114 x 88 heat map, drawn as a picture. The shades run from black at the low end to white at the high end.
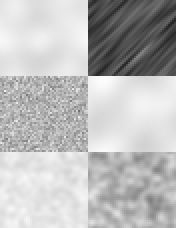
The table splits into 3 rows of 2 panels. Panel 1,1: very high, smooth, faint in contrast. Panel 1,2: low, slanting up to the right. Panel 2,1: high, fine-grained. Panel 2,2: very high, smooth, faint in contrast. Panel 3,1: very high, blotchy, faint in contrast. Panel 3,2: high, blotchy.
